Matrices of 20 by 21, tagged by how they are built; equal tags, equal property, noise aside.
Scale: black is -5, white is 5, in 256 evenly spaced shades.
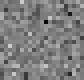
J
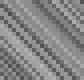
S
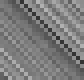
S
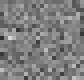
J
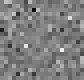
J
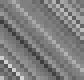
S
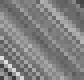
S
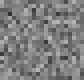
J
